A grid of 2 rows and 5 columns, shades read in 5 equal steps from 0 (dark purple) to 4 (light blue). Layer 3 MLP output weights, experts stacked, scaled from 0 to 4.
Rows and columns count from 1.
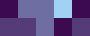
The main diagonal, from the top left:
0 1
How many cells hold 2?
3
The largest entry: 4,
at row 1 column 4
